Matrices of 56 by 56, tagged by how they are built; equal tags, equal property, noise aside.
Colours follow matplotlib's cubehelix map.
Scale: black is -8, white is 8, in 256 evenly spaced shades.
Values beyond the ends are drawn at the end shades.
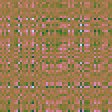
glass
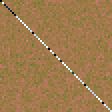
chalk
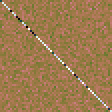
chalk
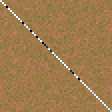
chalk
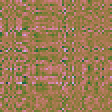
glass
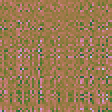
glass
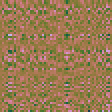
glass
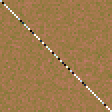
chalk
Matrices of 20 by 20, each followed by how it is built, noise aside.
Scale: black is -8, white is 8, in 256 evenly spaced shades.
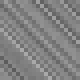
Toeplitz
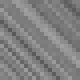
Toeplitz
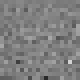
uneven rows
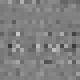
uneven rows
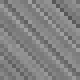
Toeplitz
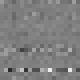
uneven rows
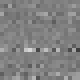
uneven rows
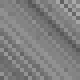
Toeplitz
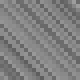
Toeplitz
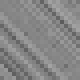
Toeplitz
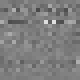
uneven rows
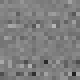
uneven rows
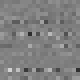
uneven rows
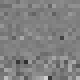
uneven rows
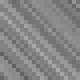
Toeplitz
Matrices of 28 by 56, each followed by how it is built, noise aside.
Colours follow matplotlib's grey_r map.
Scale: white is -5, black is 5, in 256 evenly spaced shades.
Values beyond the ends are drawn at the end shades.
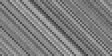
Toeplitz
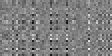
low rank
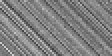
Toeplitz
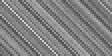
Toeplitz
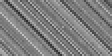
Toeplitz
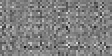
low rank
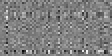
low rank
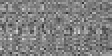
low rank
